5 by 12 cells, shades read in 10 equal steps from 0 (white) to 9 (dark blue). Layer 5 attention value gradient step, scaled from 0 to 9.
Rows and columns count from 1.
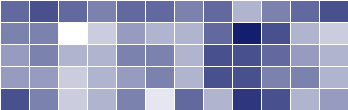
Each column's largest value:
7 7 6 5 6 6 6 7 9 7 6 7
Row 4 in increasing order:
2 3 3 3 4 4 4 5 5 5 7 7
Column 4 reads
5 2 3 3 3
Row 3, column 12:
3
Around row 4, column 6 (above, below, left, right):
5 1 4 3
